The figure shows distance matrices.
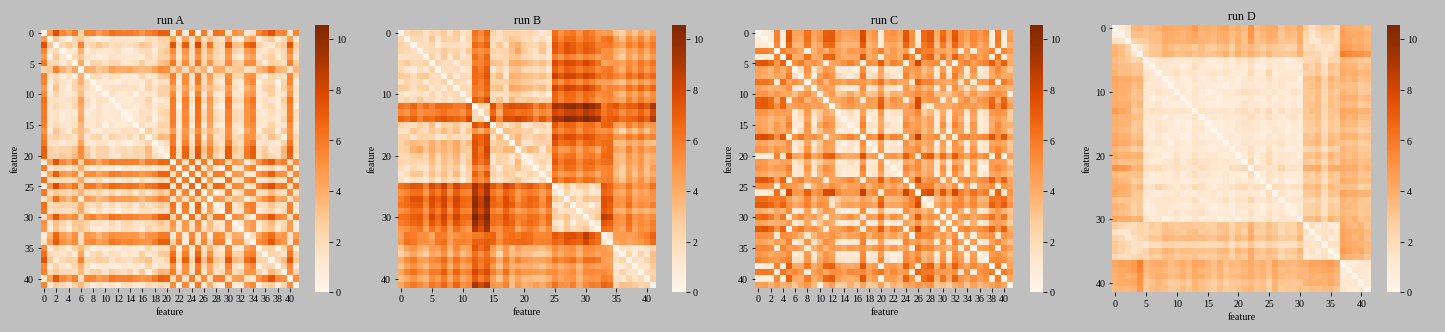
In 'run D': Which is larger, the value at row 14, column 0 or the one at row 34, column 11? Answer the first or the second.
the first
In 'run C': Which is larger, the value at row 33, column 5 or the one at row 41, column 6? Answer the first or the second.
the first
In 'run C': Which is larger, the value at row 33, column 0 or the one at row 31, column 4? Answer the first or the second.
the first
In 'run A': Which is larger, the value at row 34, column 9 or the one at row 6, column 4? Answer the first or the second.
the first
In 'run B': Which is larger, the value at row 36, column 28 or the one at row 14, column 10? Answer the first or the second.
the second
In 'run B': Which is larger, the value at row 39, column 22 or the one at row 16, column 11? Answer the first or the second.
the first
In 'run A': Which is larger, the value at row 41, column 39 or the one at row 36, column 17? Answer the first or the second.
the first
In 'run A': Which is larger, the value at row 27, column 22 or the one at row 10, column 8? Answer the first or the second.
the first
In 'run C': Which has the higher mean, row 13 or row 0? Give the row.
0
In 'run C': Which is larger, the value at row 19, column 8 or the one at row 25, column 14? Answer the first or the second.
the first
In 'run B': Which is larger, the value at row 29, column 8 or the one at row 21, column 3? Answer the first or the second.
the first
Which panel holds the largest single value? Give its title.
run B
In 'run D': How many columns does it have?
42
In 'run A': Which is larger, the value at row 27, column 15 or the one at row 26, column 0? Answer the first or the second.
the second
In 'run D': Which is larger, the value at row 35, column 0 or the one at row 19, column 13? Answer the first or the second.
the first
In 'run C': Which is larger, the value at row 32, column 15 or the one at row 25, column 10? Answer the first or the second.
the first
